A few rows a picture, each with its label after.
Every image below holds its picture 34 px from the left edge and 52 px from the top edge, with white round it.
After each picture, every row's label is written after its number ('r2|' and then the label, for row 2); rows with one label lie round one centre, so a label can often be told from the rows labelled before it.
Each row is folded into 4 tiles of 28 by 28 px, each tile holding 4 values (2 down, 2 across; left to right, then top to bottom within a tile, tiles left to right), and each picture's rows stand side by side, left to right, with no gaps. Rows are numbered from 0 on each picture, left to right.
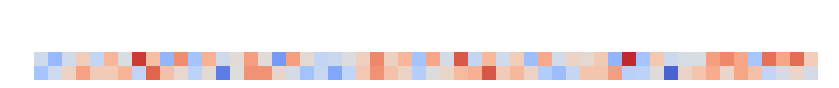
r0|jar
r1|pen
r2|pen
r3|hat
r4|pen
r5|pen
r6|hat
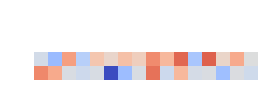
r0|pen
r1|hat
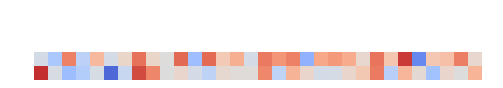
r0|pen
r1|hat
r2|hat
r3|hat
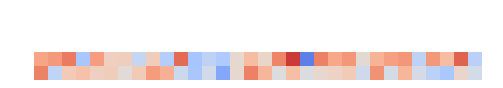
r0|hat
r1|pen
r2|hat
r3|hat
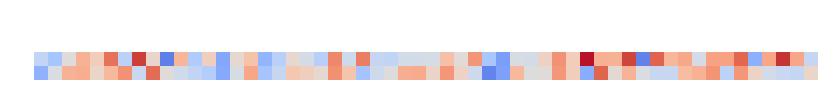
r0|jar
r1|pen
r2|jar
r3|jar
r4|jar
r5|hat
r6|hat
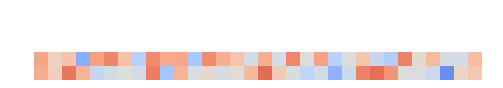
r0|hat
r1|hat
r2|pen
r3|pen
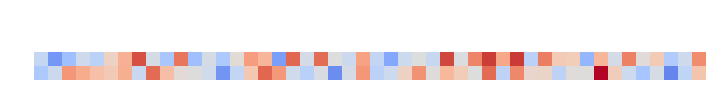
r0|jar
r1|pen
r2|pen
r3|jar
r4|hat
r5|pen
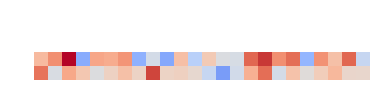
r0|hat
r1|pen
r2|hat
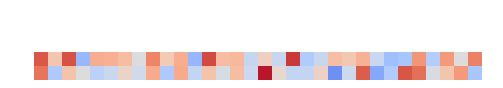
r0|hat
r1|hat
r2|pen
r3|jar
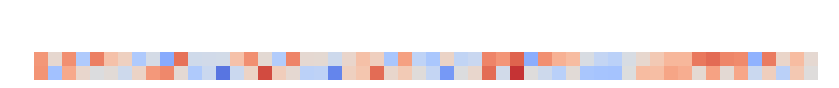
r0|hat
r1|pen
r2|pen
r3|pen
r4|hat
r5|jar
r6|hat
